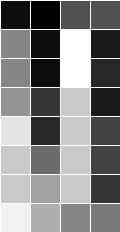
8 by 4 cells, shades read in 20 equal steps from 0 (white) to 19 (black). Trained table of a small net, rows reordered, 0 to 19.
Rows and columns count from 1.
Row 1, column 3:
13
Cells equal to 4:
6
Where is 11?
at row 6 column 2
